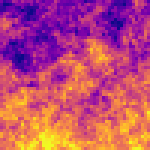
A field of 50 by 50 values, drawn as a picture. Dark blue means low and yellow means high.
Odd rows or columns: none. Slope: up to the bottom. Stripes: none. Ninth with the highest average: bottom left. Grain: blotchy.
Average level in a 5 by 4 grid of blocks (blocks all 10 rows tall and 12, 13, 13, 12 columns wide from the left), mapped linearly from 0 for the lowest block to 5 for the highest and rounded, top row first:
0 0 0 0 / 0 1 2 1 / 1 2 3 2 / 4 3 2 3 / 4 5 4 4
